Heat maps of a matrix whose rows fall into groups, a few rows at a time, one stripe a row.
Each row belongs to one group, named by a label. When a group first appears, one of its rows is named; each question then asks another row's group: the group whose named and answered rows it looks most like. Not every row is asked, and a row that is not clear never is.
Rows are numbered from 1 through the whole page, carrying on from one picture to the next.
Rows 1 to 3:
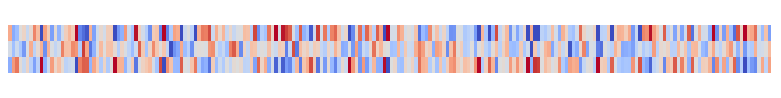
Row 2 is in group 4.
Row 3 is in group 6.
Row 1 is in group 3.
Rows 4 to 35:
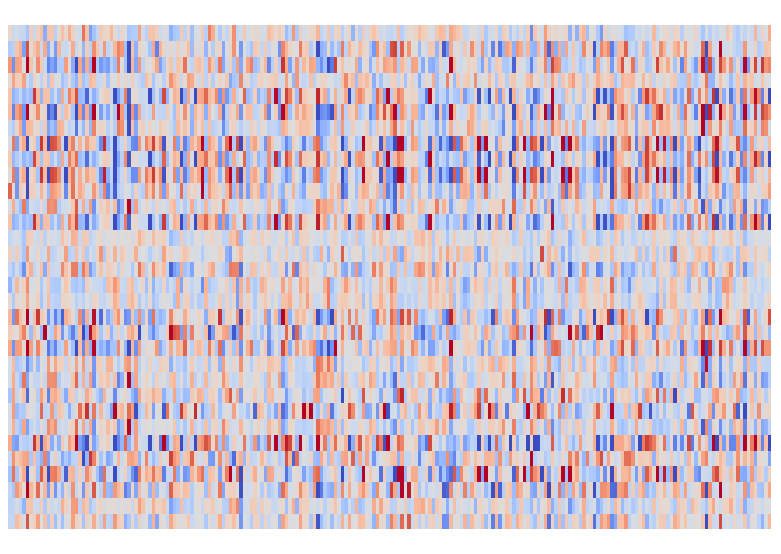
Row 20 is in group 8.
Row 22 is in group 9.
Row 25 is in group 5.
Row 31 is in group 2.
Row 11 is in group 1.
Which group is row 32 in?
1
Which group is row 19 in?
4
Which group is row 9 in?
9
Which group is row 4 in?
4
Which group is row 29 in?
5
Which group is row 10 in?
9
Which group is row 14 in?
1
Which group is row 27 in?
1
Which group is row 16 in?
3
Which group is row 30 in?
3
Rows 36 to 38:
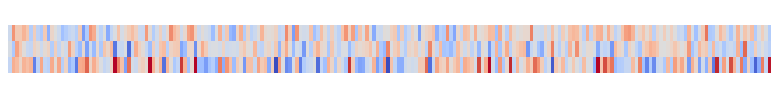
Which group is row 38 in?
6
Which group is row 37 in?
3
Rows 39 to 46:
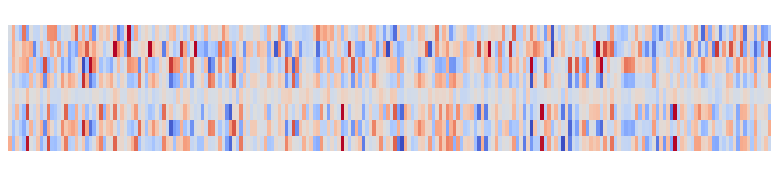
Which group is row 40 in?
6
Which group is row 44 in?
8
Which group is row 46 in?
8
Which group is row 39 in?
5
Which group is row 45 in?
4
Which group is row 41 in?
2
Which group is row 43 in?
8
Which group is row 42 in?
4
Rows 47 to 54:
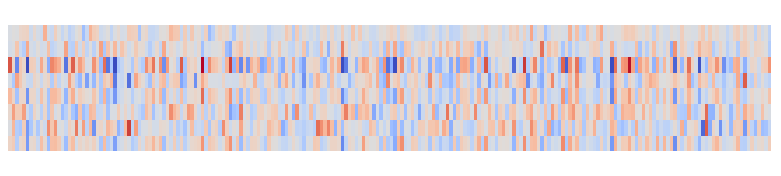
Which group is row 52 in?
2
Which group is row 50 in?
3
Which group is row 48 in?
8
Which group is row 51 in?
1
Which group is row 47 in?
2
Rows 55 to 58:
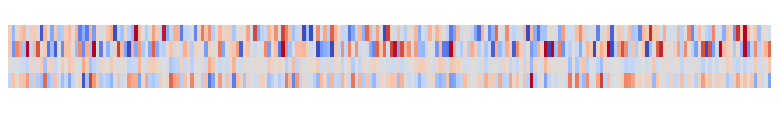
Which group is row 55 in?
3
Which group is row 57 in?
4
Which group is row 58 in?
2
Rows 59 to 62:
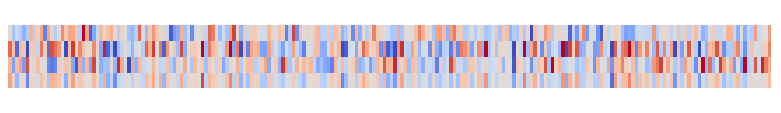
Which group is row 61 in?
9
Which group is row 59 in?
4
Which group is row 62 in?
1
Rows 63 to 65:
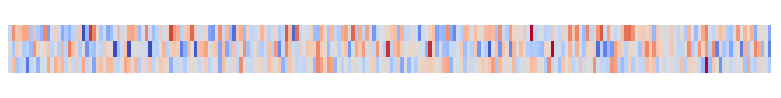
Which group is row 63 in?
2
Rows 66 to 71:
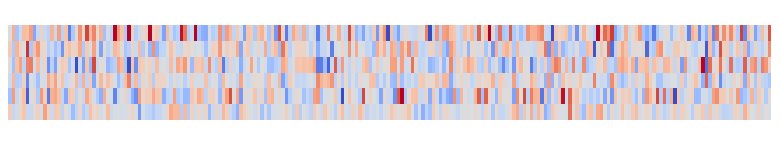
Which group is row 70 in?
1
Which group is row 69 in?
5
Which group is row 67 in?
9
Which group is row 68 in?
9
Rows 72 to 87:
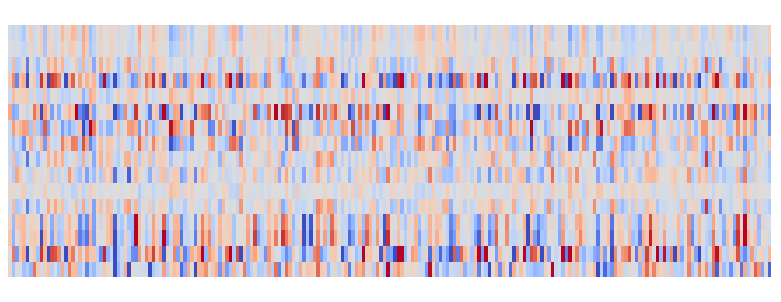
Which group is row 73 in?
4
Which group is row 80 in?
5
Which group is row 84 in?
3
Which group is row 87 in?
3
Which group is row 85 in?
3
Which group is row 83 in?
5
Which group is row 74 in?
5
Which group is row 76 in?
2
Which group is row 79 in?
4
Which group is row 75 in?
1
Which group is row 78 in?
2
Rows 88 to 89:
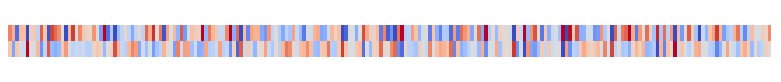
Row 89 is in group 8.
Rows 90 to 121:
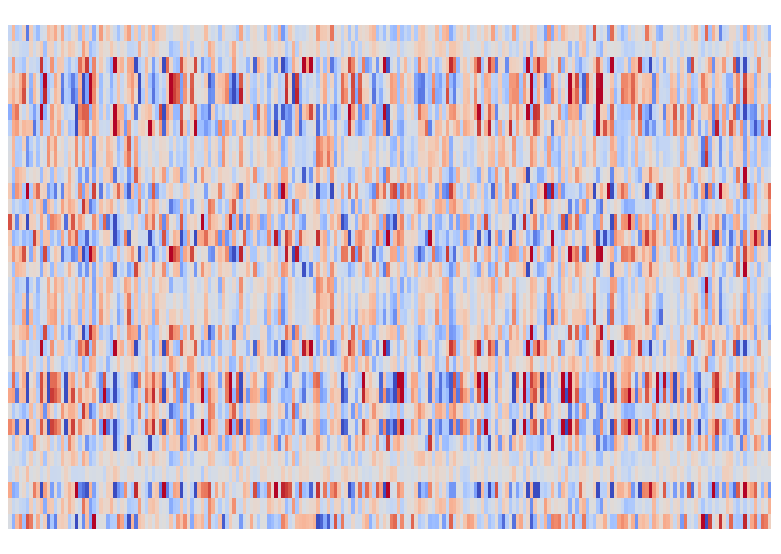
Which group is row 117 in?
4
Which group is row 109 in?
2
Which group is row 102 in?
1
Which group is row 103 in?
3
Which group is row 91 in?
4
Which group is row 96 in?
6
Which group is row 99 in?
3
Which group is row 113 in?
1
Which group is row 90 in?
5
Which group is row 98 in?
5
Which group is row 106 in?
5
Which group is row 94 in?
2
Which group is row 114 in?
4
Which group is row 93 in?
2
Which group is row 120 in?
4
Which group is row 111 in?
2
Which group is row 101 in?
4
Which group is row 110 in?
6
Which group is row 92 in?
6
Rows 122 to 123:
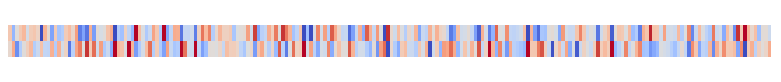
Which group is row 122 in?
3
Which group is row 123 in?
6
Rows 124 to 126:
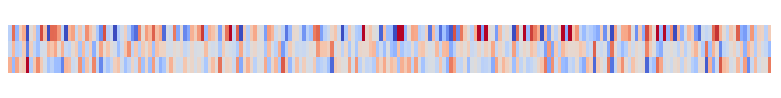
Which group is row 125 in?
5
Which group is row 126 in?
9
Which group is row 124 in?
1
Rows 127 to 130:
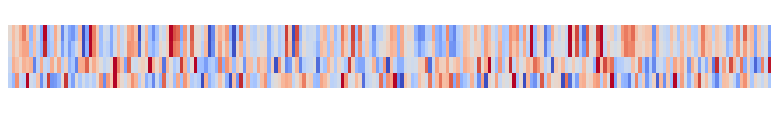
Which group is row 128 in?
2
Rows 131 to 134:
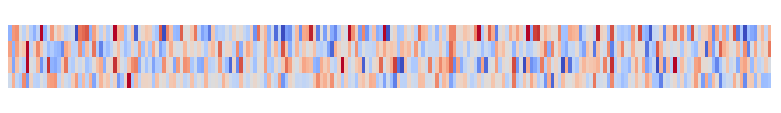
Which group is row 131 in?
6
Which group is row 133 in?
8
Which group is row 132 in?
9
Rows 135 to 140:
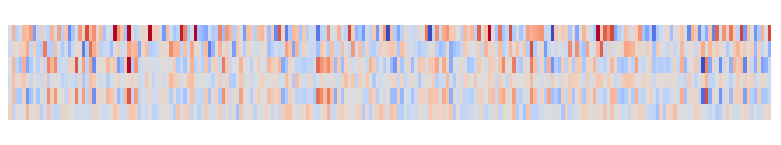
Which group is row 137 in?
5
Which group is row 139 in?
5
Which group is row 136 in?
2
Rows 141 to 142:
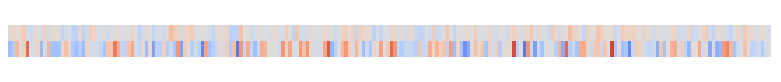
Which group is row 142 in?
8
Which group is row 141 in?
2
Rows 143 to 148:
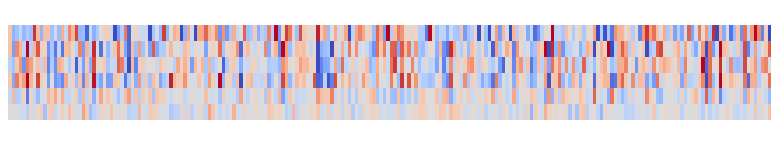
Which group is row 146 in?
9
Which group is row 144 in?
9
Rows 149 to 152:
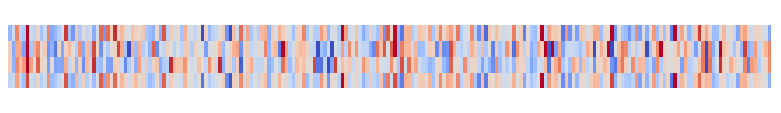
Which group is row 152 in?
8
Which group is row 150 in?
9
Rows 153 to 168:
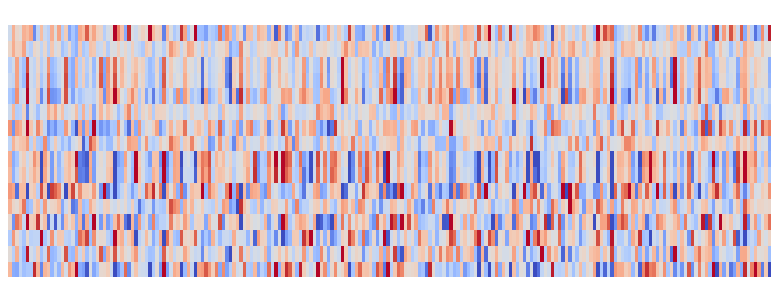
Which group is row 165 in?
9
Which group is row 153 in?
6
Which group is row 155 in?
8
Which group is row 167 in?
8
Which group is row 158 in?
5
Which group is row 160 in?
2
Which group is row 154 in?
2
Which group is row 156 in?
8
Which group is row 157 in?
8
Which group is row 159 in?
9
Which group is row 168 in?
3
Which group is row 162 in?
3
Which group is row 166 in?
6
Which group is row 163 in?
1
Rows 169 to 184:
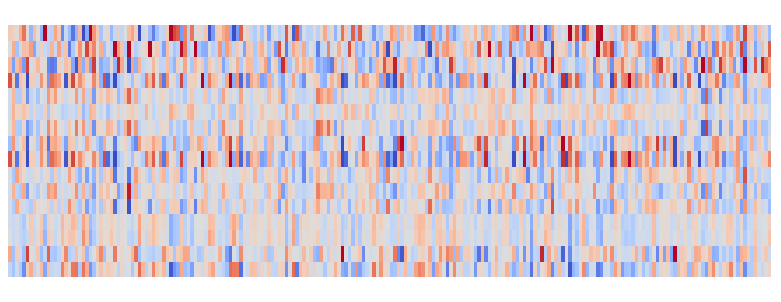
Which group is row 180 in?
3
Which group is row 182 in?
4
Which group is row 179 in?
5
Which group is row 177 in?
1
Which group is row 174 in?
2
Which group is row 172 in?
1
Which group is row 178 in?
3
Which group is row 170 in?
6
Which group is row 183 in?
8
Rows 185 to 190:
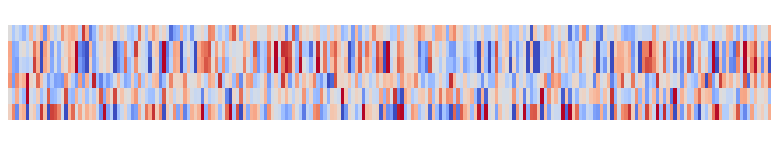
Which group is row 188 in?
9
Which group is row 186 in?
3
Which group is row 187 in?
3
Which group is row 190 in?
1
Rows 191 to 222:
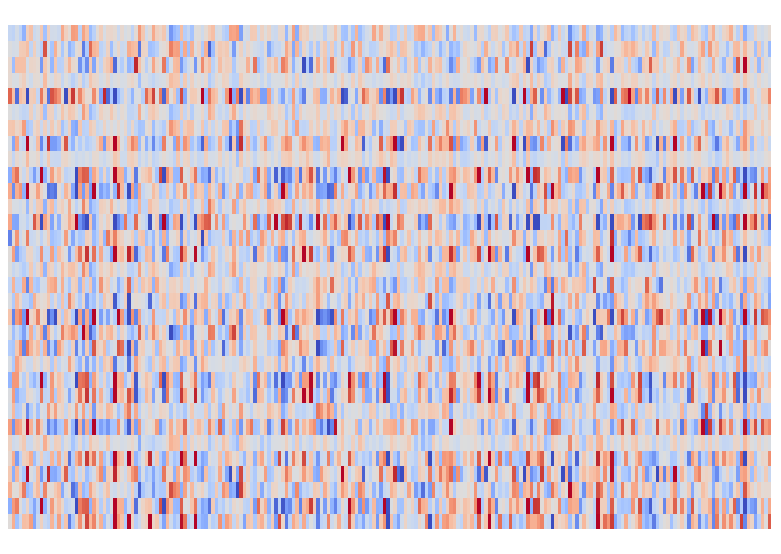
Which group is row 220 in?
2
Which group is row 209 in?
9
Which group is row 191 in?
4
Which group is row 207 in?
5
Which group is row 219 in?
8
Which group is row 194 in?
2
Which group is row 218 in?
6
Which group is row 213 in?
6
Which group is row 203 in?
3
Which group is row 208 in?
3
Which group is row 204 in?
8
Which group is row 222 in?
6
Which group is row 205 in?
6
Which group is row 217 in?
2
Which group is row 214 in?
6
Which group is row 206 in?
4
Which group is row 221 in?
6
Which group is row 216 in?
9
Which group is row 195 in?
1
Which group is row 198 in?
8
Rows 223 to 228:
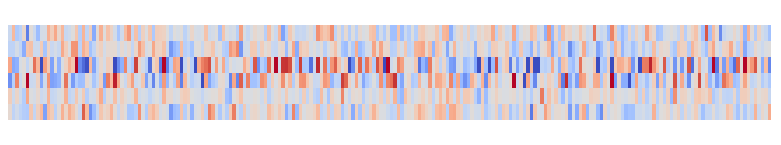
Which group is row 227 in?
8
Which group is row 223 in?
5
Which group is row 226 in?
8
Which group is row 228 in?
4
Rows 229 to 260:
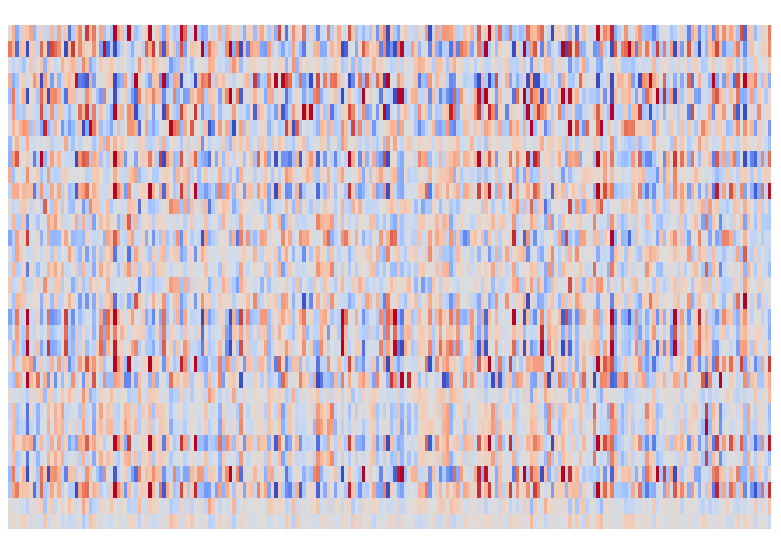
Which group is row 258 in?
6
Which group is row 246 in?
3
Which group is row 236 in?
8
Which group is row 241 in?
5
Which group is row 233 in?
1
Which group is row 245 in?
2
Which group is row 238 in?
8
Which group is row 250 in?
6
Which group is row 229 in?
6
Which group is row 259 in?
4
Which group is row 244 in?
5
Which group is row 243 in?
3
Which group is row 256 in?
5
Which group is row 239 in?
6
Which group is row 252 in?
4
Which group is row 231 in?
4
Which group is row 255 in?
6
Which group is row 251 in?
9
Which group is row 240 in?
2
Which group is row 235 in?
2
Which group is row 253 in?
5
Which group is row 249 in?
8
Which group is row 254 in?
5
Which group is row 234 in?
6
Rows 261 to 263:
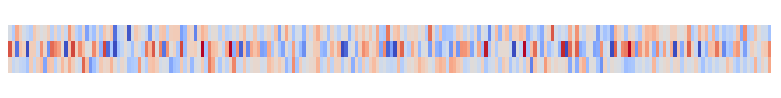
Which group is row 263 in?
4
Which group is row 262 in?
1
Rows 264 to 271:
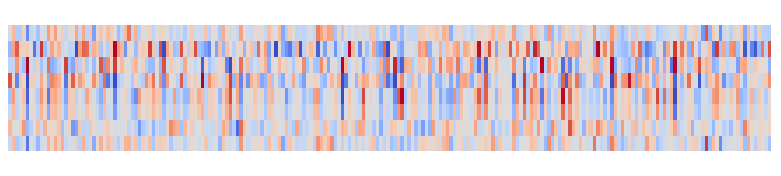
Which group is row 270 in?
2
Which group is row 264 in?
5
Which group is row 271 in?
5
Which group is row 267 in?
1
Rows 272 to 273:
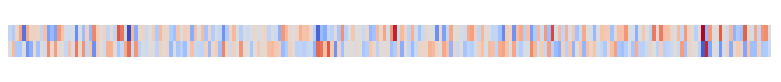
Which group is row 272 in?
9
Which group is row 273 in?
5
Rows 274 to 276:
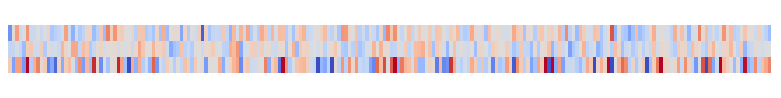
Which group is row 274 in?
8
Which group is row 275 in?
4
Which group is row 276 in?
9
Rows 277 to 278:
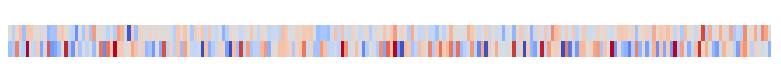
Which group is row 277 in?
9
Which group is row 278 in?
8
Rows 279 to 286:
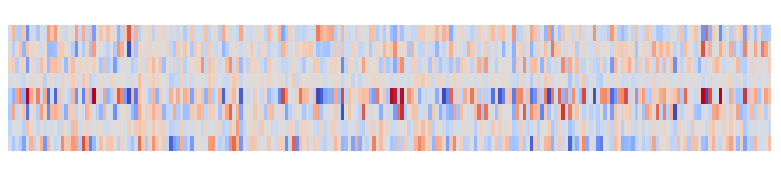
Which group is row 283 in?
9
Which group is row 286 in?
4
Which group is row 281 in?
1
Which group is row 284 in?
1
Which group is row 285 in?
4
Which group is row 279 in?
5
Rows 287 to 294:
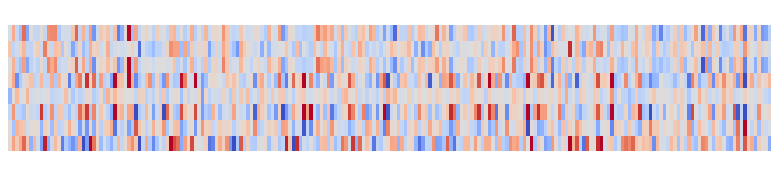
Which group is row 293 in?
3
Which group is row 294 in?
2
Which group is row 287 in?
5
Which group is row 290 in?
6
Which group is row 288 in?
2
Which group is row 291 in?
8
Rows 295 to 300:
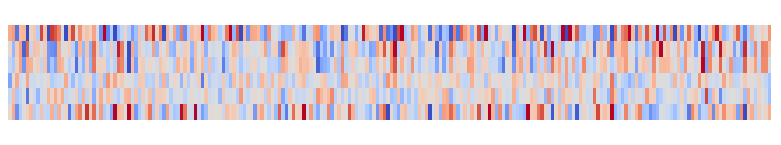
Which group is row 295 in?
1
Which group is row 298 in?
8
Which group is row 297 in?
9
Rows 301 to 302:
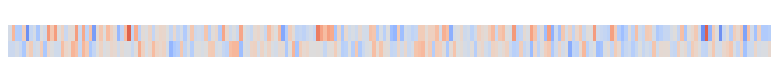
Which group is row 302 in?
4
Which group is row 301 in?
5
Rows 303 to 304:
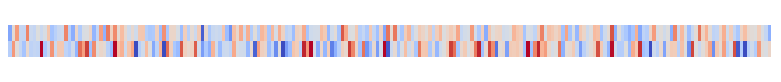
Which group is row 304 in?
6
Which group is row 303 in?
8
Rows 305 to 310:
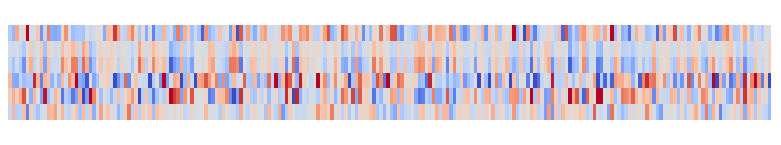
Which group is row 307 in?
4
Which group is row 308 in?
3
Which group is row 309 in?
2
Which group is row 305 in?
8
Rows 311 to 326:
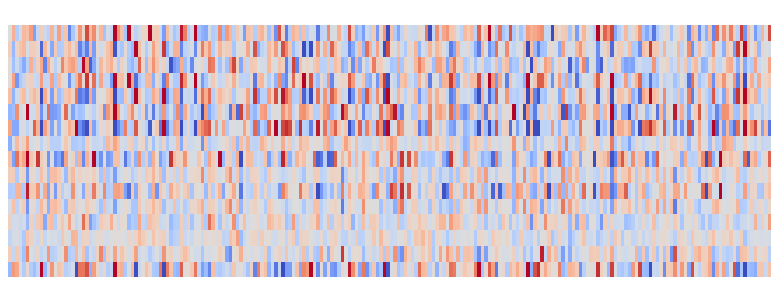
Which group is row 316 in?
8
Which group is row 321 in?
9
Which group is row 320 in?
1
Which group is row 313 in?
4
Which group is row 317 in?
3
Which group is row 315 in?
3
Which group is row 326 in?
6
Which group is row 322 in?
1
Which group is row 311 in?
6
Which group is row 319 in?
9
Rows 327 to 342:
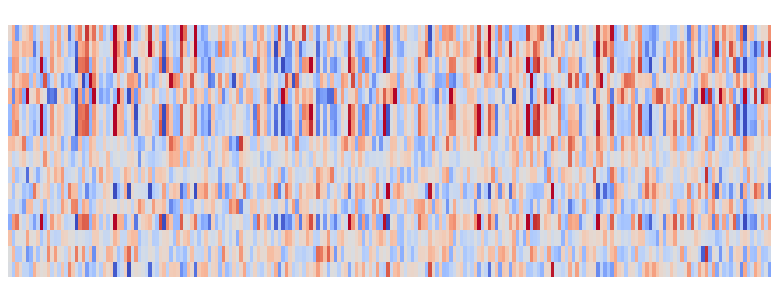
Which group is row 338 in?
4
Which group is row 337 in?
3
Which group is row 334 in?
2
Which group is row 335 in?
2
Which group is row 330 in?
2
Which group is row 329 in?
6
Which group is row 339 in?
6
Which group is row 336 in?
5
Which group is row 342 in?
3
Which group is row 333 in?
6
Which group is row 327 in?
6
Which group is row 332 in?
6
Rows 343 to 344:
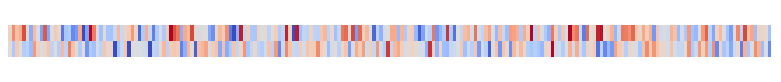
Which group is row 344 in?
3
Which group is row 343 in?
2
